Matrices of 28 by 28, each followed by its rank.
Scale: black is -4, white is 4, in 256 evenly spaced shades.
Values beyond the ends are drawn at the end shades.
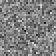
full rank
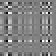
one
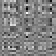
three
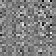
five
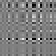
one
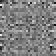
five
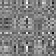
three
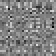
five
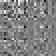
three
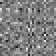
five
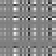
one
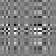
one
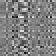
three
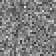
full rank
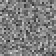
full rank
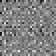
five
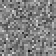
full rank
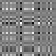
one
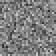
full rank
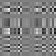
one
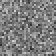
full rank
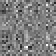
five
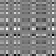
one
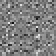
five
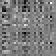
three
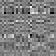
three
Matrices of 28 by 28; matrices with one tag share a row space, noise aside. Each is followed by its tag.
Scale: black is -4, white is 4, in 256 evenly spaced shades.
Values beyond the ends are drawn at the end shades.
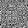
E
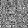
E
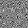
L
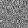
L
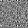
L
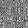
L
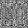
E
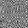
L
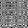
E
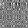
L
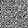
E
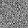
L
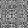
E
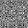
E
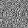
L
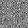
L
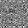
E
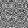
E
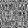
E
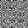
E
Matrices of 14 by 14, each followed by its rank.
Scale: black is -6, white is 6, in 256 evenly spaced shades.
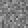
full rank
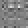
two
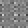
two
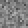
full rank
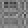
two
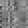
two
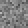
full rank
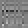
two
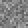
full rank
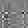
two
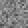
full rank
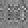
two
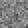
full rank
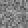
full rank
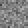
full rank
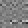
two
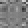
two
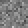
full rank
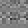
two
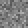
full rank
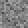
full rank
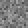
full rank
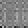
two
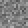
full rank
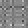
two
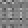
two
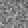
full rank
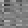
two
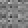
two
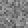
full rank
